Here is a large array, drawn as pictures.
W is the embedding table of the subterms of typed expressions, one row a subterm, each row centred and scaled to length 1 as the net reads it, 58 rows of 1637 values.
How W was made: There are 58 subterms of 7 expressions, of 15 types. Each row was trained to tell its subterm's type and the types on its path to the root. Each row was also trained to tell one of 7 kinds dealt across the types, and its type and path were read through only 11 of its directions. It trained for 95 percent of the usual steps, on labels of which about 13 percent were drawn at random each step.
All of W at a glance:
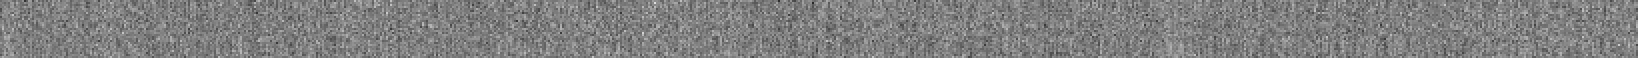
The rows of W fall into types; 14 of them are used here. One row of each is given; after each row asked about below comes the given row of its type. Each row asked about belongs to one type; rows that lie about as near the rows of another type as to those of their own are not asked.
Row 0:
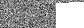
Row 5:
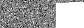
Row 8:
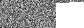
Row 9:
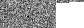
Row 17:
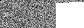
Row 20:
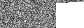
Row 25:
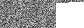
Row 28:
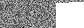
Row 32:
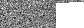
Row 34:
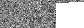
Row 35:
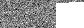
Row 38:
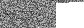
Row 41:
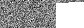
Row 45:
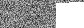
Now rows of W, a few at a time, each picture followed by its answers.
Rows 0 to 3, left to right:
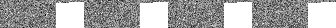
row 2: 0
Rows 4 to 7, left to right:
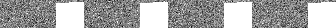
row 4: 0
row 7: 0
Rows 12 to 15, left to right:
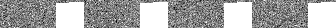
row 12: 38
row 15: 0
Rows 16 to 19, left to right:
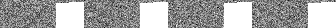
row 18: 9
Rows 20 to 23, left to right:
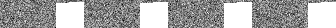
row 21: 35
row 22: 28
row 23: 9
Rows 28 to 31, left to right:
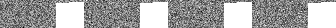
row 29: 32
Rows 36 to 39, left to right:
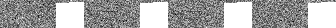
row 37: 38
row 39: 41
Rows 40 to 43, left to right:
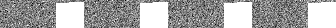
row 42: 28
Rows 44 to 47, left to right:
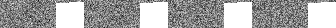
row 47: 28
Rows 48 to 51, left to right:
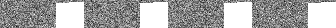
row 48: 38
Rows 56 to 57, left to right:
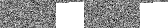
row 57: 32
